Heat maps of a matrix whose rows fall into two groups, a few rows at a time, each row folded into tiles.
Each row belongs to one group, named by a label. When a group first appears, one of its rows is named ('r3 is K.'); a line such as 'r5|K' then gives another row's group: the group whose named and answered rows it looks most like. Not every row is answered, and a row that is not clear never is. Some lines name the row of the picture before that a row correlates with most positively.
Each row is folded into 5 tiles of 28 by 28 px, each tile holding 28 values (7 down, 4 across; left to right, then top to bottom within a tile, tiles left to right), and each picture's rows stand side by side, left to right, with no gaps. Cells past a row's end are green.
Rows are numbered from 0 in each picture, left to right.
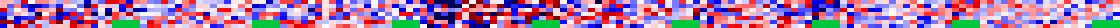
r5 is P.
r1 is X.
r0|X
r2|X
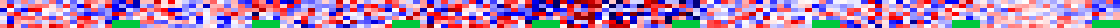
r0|P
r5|X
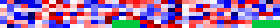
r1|X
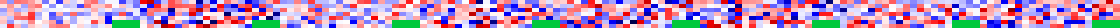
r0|P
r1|X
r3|X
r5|X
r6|X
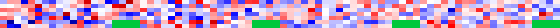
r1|X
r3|X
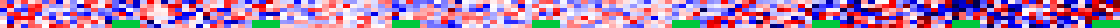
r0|P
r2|P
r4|X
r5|X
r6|P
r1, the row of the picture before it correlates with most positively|0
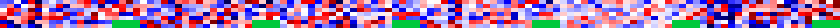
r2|X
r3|X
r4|X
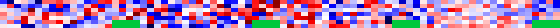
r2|P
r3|P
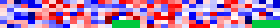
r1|P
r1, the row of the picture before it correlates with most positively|2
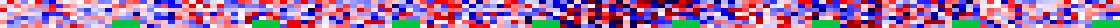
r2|X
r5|P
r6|X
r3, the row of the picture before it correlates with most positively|1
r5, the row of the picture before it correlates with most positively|0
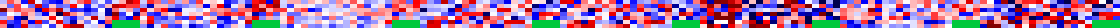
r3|X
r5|P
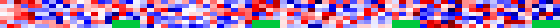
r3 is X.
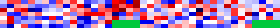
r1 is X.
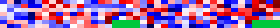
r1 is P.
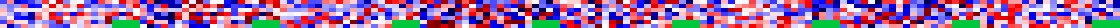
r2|X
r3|X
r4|X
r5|P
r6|X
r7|P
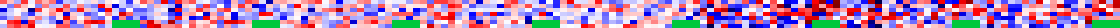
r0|X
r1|X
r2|X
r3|P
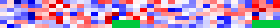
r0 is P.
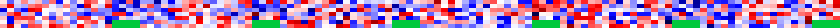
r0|P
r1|P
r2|X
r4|P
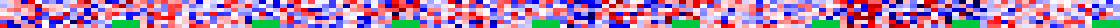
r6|P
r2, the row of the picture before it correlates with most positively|3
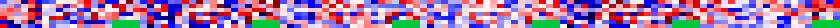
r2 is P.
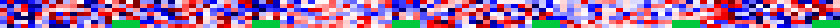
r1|P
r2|P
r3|X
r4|X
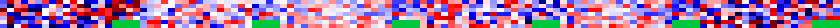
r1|X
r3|P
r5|X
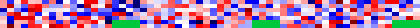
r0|P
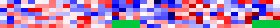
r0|P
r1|P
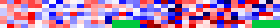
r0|P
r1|X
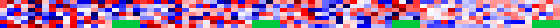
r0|X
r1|X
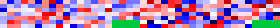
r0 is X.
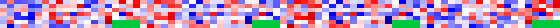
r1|P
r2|P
